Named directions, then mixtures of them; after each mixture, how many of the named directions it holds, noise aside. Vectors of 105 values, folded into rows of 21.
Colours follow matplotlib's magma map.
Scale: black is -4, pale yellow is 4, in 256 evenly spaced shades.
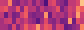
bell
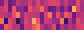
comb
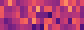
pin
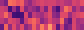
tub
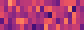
two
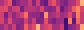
two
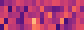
two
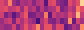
one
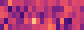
three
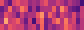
three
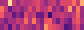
three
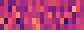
one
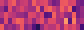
three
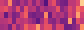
one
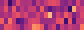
two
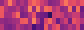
one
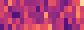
two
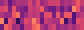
one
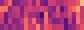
three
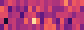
three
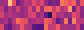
two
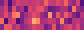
two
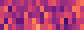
three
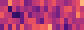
two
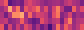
one
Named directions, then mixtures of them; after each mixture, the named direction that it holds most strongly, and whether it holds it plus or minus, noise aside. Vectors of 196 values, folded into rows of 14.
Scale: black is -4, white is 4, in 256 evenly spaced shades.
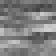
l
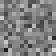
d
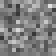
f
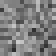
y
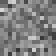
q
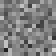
d, plus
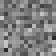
d, plus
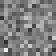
d, minus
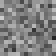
y, plus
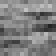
l, minus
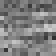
l, plus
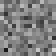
d, plus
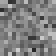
q, minus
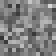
f, plus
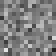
d, minus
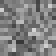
y, minus
